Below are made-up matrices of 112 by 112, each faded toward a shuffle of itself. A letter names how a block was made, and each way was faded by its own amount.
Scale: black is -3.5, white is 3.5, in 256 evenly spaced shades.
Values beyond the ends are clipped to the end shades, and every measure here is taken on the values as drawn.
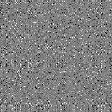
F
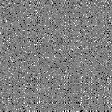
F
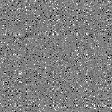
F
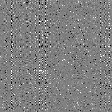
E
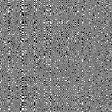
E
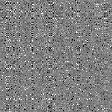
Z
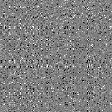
Z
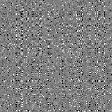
Z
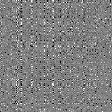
E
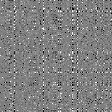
E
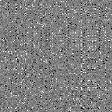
F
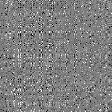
Z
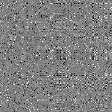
F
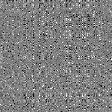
Z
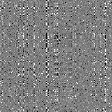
E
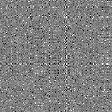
Z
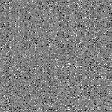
F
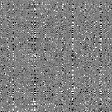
E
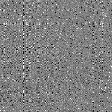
Z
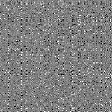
Z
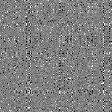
Z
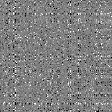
Z
